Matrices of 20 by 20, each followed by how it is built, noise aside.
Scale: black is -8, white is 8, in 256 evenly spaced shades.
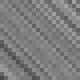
Toeplitz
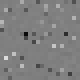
sparse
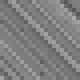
Toeplitz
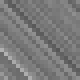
Toeplitz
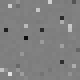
sparse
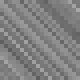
Toeplitz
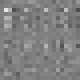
low rank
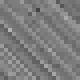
Toeplitz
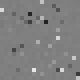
sparse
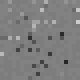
sparse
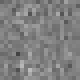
low rank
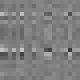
low rank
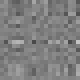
low rank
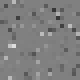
sparse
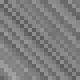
Toeplitz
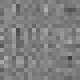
low rank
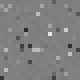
sparse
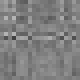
low rank
